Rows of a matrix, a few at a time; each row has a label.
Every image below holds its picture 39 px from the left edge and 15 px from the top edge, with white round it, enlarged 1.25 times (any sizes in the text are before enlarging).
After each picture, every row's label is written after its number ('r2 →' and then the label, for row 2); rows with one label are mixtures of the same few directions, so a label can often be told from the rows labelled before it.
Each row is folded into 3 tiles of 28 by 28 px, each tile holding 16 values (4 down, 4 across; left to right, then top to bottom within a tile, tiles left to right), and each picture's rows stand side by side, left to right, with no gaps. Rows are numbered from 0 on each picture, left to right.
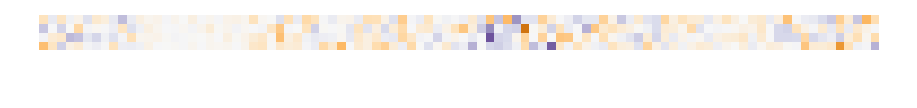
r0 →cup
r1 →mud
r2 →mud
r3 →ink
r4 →mud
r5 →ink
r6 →ink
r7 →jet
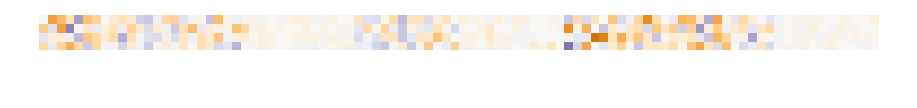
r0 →ink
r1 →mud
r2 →jet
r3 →ink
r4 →mud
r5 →cup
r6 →ink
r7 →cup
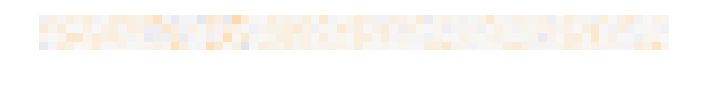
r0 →cup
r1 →jet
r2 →mud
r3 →mud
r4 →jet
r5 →mud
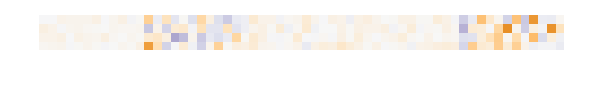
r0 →jet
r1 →cup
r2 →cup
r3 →cup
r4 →mud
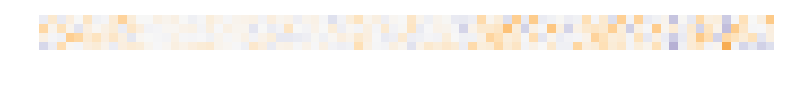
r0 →cup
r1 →jet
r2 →cup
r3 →cup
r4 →mud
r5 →mud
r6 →cup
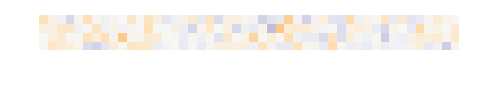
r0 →jet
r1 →mud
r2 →ink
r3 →mud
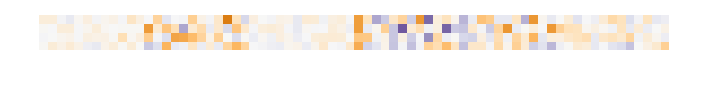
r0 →jet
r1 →cup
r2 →ink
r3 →mud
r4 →mud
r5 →jet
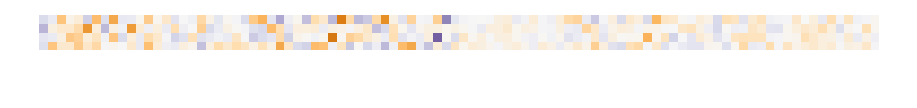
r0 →mud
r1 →cup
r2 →jet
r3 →jet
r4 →ink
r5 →jet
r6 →ink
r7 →mud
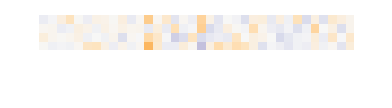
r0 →jet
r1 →cup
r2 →mud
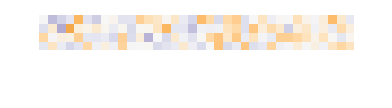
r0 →ink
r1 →ink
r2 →cup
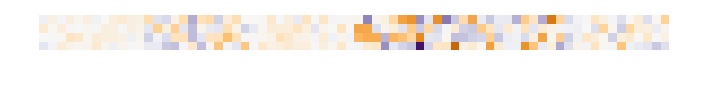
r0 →cup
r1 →ink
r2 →mud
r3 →jet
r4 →jet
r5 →cup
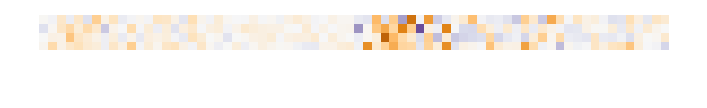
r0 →mud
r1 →ink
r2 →jet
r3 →mud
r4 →jet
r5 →jet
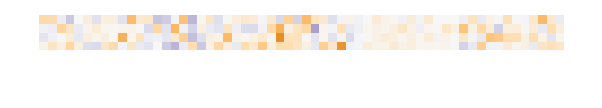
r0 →jet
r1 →ink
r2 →mud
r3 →mud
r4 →cup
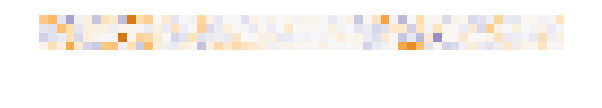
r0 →jet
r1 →cup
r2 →cup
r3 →jet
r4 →ink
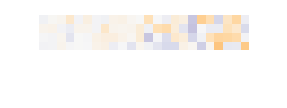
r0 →mud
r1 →ink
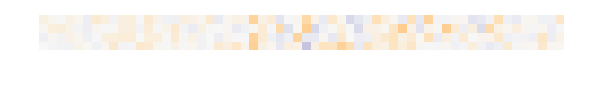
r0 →ink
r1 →mud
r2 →cup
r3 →mud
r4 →ink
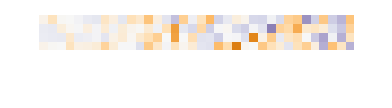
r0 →jet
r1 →mud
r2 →ink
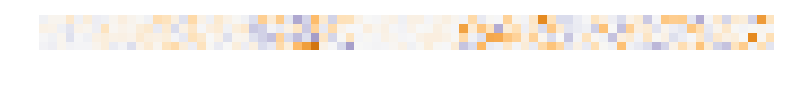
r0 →mud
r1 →ink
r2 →jet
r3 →ink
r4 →cup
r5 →cup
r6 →jet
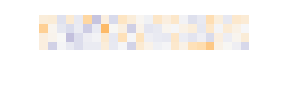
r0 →mud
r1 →jet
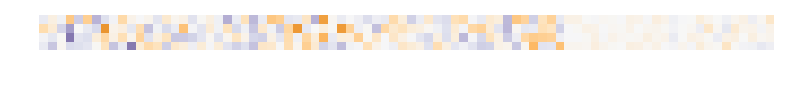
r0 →mud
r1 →cup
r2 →mud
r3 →ink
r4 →ink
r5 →jet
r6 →cup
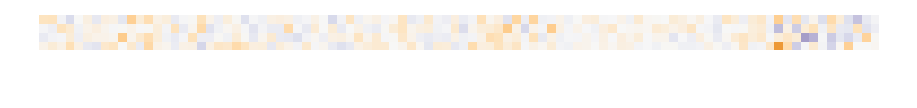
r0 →jet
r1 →cup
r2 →cup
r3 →ink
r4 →mud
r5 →mud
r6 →ink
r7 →cup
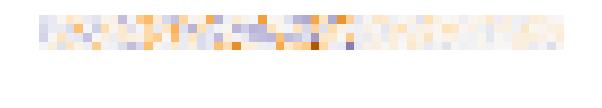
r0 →cup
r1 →mud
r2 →jet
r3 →mud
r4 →mud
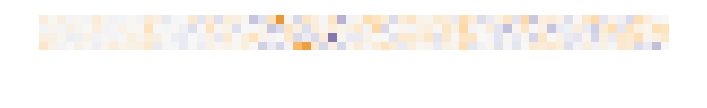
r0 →cup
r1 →mud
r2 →jet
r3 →ink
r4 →mud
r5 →mud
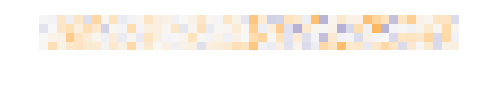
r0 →mud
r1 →cup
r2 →mud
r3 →ink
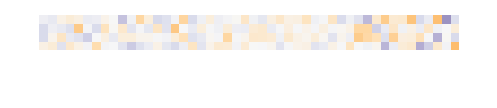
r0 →cup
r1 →ink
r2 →jet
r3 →jet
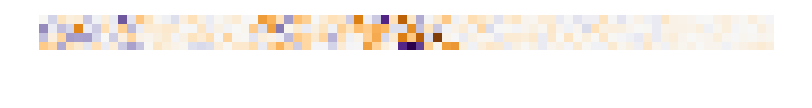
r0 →cup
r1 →jet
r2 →ink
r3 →jet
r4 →ink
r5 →ink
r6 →cup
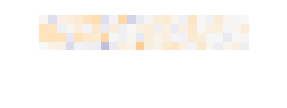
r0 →jet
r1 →ink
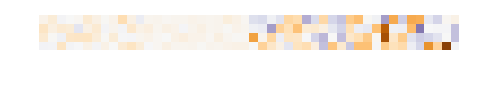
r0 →cup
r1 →cup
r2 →ink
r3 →mud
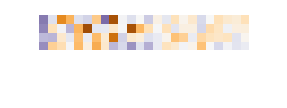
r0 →mud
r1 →cup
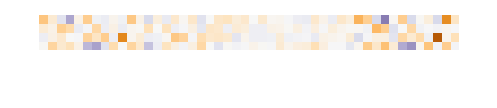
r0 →jet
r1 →cup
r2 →jet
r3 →jet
